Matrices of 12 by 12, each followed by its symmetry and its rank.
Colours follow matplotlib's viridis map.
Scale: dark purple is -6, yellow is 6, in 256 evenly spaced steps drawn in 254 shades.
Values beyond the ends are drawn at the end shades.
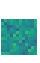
symmetric, full rank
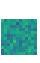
neither, full rank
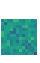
symmetric, full rank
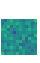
symmetric, full rank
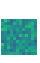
neither, full rank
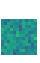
neither, full rank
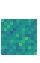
symmetric, full rank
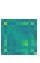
symmetric, rank two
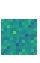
symmetric, full rank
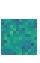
neither, full rank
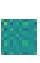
symmetric, rank two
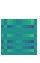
neither, rank one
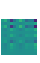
neither, rank one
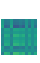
neither, rank one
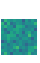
symmetric, full rank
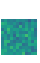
neither, full rank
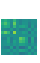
symmetric, rank two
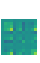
symmetric, rank two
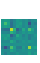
symmetric, rank two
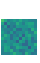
symmetric, full rank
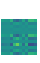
neither, rank one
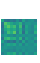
symmetric, rank two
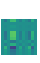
neither, rank one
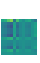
neither, rank one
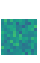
neither, full rank
